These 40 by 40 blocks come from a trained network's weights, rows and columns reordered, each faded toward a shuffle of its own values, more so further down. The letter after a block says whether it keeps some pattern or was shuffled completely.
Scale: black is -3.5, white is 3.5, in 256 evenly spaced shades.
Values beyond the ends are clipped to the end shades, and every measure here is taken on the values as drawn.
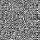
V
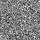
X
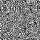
V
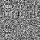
V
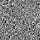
V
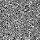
V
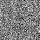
X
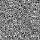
V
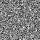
X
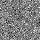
X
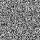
V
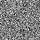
X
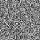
V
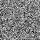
X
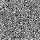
X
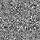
V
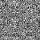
V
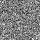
X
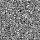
X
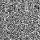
V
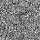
V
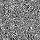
V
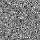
V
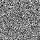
X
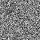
X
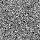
X
